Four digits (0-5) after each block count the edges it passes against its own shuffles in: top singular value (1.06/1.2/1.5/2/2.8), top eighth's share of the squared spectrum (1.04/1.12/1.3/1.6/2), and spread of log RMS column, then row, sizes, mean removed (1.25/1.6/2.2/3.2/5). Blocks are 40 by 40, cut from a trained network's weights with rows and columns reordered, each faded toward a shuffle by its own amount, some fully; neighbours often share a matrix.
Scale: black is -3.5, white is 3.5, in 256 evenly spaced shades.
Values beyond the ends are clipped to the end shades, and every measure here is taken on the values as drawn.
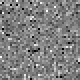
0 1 1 0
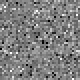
0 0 0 0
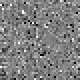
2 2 1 0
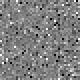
0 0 0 0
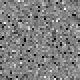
0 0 0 0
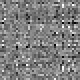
3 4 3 1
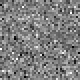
0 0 0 0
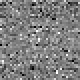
3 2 1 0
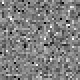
1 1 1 0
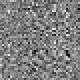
3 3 2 1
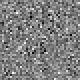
1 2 0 0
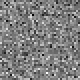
1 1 0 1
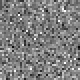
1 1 0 0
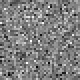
0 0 0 0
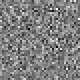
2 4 1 2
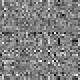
3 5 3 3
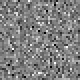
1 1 0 0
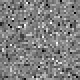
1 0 0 0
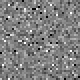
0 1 0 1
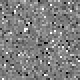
0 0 0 0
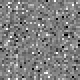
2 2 1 0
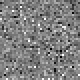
1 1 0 0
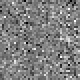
1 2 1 0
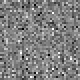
1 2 1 1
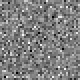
1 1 0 0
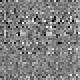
2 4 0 3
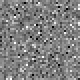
0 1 0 0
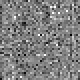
2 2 0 2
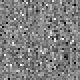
1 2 0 0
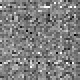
2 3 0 1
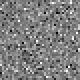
1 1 0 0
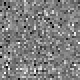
2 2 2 0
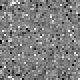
1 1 0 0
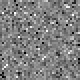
0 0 0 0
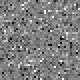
1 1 0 0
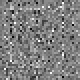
2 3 2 0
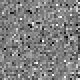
1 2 1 0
